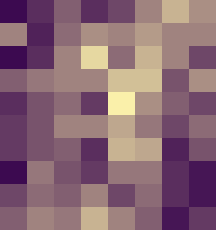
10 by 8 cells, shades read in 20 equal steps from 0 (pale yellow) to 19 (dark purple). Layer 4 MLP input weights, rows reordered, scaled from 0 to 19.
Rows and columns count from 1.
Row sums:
99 79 85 69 89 87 97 111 105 90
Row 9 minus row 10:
2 2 2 4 5 -1 -2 3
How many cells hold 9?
14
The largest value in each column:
19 17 13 16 14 12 18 18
